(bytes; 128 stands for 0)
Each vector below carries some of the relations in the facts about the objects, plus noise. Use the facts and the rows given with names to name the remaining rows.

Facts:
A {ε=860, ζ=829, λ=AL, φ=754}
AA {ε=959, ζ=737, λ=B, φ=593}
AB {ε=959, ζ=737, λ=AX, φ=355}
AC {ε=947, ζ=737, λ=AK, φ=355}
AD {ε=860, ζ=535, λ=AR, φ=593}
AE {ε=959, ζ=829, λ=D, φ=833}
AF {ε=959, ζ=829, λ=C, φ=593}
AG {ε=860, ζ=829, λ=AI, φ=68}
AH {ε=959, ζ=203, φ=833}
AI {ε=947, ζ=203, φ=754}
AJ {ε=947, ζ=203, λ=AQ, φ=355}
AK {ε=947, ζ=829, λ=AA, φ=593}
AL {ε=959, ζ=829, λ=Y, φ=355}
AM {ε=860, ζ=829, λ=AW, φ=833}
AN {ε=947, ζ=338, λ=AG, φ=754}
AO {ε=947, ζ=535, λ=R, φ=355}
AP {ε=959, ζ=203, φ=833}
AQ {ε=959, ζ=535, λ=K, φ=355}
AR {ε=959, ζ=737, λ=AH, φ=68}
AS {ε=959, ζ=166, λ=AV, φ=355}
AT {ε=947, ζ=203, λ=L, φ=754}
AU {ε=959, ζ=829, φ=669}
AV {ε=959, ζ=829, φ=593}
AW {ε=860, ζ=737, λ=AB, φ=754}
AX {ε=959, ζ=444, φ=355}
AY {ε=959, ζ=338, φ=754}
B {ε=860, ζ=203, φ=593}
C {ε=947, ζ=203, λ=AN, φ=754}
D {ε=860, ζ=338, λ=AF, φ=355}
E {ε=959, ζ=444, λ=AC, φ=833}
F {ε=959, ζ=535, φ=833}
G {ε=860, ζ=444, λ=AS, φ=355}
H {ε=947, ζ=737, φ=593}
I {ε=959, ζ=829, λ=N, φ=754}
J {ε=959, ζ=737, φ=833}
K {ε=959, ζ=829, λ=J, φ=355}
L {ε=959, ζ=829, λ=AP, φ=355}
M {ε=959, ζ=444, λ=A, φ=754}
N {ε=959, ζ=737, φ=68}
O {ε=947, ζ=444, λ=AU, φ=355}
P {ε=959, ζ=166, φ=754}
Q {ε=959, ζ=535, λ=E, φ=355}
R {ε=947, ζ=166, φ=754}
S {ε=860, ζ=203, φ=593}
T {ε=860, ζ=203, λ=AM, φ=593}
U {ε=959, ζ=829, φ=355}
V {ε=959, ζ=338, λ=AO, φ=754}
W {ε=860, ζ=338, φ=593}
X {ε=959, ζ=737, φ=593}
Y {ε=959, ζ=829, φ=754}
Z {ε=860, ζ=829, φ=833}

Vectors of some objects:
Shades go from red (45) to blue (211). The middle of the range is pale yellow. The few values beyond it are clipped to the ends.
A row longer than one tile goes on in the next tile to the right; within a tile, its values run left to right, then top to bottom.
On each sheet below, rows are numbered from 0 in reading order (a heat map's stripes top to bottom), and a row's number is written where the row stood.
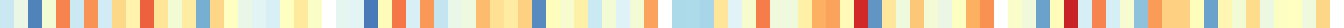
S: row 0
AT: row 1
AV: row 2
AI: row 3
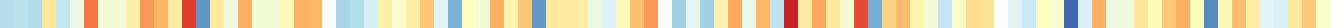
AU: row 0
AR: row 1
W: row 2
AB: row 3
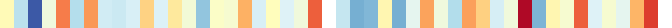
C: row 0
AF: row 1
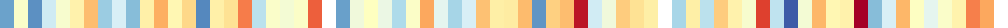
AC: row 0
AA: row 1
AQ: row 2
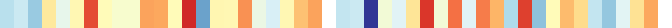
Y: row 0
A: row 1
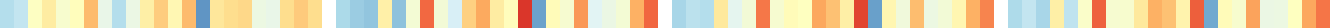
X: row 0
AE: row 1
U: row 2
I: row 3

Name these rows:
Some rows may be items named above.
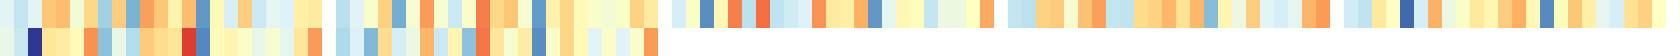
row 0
R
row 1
AX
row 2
AJ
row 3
AS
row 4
AB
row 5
AO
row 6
O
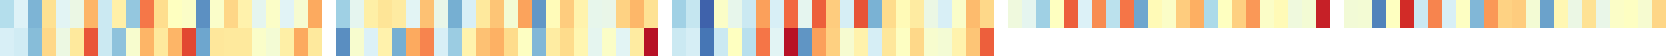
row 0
O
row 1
J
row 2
Z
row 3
AN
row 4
AI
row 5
F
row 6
E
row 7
AG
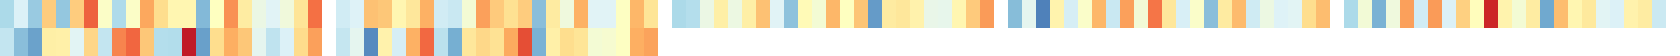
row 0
M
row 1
P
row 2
AR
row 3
G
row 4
B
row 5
D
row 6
Q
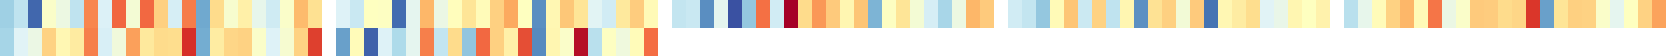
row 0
Z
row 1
AB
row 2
AM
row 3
H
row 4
AY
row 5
V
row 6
AK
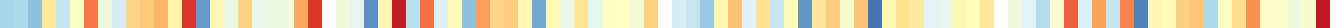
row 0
L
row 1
AI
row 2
H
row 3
AN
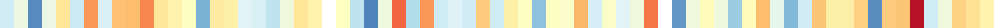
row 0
T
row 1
C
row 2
AA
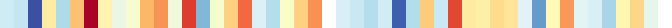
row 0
AL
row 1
AW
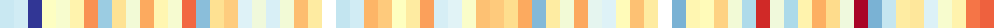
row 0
AD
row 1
P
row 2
K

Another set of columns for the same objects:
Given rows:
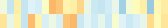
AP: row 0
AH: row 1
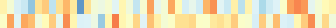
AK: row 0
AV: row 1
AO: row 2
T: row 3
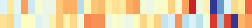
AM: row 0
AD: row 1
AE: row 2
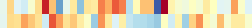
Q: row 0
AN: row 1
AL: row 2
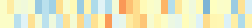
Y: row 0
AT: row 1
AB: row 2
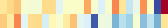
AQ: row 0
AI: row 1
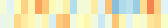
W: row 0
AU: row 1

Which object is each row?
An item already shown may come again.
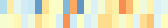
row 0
AA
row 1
W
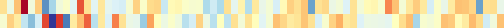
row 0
D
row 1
AX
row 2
Y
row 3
M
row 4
S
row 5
M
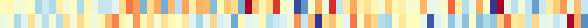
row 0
Y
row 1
E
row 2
C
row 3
AF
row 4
AY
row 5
AI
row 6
B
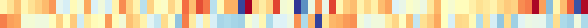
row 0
AD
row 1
O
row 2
AN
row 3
AF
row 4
AD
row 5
H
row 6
AG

